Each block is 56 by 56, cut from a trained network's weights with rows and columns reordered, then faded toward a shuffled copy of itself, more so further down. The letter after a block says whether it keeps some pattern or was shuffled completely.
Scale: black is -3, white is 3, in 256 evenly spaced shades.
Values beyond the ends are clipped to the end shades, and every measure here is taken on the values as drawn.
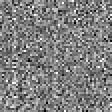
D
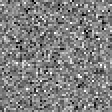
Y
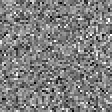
D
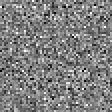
D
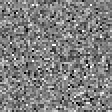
Y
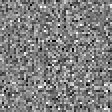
D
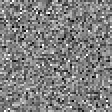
Y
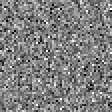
Y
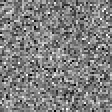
Y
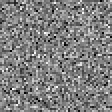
Y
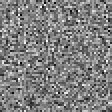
D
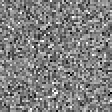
Y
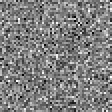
D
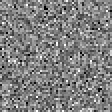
Y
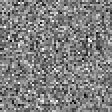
D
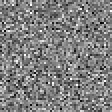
D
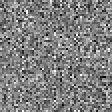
D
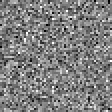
Y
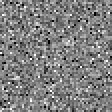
Y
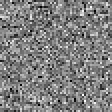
D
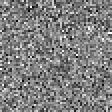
Y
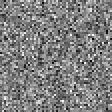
D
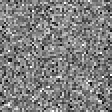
D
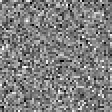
D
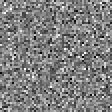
D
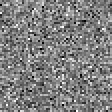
Y
